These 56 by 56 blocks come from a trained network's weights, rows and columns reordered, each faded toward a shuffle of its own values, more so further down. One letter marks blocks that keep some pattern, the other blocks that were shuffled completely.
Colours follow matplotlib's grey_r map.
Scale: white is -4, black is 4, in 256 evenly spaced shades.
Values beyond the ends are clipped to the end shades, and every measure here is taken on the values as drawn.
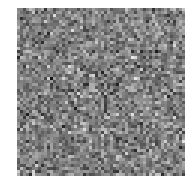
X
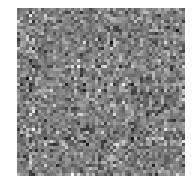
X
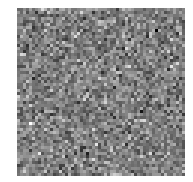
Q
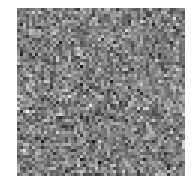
Q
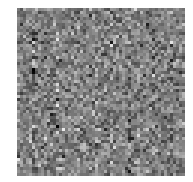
X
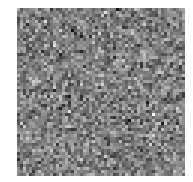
Q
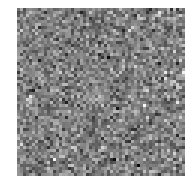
Q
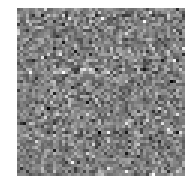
X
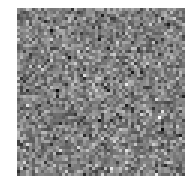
Q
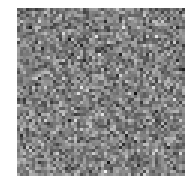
Q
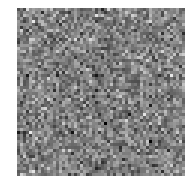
X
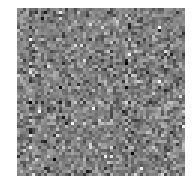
X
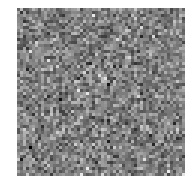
X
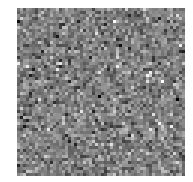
Q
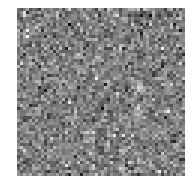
X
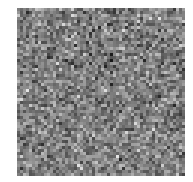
Q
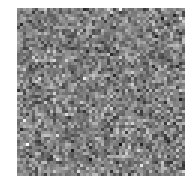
Q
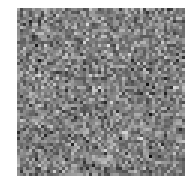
Q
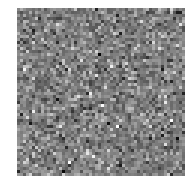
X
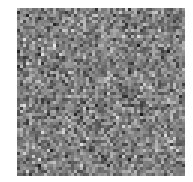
X
